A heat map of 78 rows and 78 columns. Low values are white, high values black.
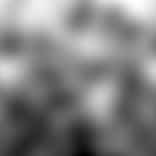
Average level on the scale: 50%. Slope: up to the bottom. Grain: smooth. Stripes: none. Lone odd cells: none.
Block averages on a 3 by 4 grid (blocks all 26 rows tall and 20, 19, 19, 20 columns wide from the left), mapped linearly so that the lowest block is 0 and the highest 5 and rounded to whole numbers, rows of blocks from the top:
0 0 1 0 | 2 3 1 2 | 5 5 4 4
